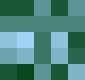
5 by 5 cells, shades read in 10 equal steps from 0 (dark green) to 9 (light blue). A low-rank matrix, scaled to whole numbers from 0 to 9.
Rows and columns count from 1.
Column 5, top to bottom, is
5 4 1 2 7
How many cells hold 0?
1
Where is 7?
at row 4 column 2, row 4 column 4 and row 5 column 5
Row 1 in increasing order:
1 1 1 5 5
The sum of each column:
20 21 20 21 19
